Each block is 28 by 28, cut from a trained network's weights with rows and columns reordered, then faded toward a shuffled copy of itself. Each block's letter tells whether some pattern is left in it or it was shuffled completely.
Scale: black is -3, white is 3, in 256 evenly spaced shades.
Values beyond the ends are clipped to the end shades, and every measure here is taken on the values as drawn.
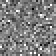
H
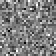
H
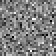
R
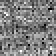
R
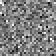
H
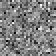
H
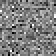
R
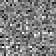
R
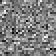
R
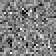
R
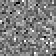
H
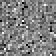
R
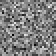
H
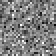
H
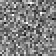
H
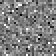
H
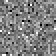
H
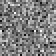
R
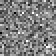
H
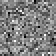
H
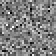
R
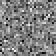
R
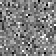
H
